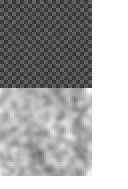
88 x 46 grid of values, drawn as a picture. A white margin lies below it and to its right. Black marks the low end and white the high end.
The table splits into 2 rows of 1 panel. Panel 1,1: low, checkered. Panel 2,1: high, blotchy.
